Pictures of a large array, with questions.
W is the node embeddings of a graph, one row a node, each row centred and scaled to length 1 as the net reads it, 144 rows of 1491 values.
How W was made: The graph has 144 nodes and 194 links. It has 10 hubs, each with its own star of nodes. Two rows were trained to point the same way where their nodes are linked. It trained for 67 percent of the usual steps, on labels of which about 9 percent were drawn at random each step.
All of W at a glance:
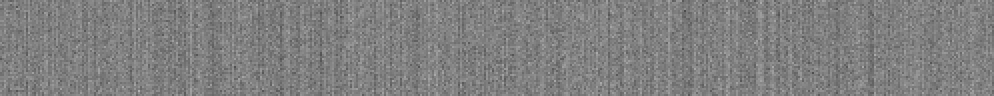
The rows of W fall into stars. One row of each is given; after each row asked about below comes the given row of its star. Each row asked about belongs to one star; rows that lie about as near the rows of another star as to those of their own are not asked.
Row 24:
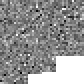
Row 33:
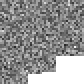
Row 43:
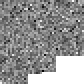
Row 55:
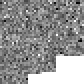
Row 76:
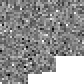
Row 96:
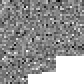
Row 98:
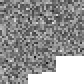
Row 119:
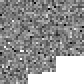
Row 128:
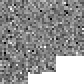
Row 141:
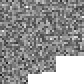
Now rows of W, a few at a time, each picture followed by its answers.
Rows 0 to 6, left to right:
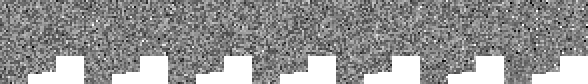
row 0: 119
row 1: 119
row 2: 119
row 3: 43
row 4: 24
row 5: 96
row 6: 33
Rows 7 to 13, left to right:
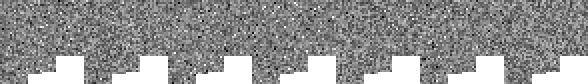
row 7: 43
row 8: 33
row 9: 119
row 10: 141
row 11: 141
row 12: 98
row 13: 76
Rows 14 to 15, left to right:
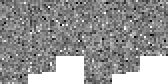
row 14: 76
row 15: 55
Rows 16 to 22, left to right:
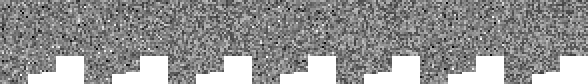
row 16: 43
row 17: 96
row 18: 43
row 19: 98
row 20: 55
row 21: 33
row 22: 96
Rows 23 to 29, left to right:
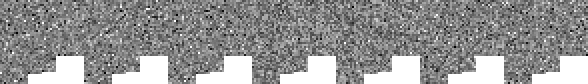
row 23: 24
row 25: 24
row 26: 96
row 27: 141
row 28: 96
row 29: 43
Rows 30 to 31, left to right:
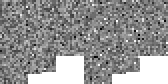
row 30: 55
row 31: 76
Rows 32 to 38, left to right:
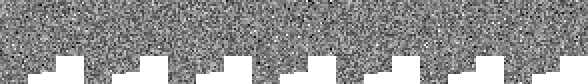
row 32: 96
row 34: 43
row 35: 141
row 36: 24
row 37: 96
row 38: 43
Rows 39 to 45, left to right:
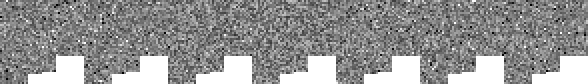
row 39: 76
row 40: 98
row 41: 55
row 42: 141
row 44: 55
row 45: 55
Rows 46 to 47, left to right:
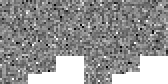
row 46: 33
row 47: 98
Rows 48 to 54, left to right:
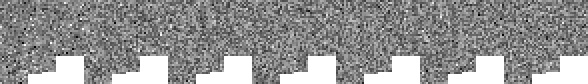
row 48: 98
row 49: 33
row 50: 119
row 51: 96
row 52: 43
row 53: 76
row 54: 141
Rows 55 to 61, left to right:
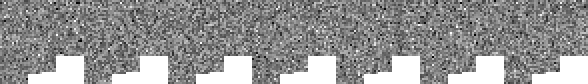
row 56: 128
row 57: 24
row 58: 96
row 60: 76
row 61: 96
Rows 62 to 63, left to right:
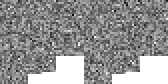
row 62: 55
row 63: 24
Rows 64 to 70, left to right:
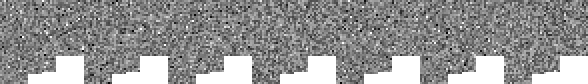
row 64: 141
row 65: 76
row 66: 96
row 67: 76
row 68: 24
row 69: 128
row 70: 128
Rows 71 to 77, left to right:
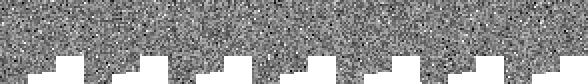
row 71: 119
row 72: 24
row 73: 119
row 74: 33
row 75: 98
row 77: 43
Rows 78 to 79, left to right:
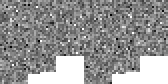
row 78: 128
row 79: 96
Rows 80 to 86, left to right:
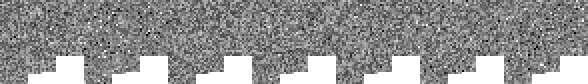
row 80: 128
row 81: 98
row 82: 24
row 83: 98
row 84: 43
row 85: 141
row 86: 33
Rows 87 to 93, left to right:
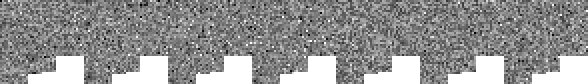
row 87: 96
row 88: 76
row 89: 119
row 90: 119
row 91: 76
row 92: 24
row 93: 128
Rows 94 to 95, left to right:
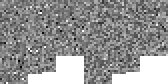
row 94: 128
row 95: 33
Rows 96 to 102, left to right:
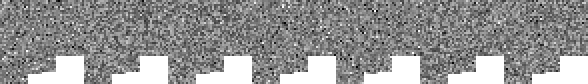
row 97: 96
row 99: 43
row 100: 128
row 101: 96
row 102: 43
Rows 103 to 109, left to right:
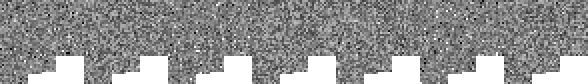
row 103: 98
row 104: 43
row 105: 128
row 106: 119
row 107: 33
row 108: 55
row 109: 24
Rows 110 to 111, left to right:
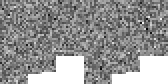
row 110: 24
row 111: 141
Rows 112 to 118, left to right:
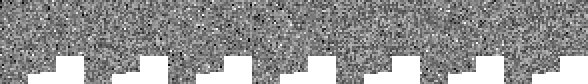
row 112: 119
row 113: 128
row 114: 33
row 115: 43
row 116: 96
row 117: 24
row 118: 24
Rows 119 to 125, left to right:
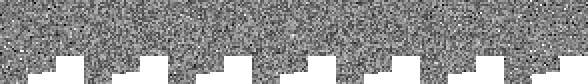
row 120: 33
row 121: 119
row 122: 98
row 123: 128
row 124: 43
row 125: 96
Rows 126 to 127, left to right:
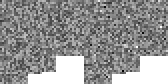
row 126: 128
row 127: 33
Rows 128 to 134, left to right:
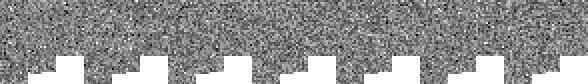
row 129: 55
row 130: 98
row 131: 128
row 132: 76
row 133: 141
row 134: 141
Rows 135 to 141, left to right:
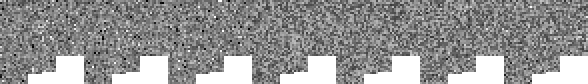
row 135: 119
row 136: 55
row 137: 119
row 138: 76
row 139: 98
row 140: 128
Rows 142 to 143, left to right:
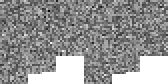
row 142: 98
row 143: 43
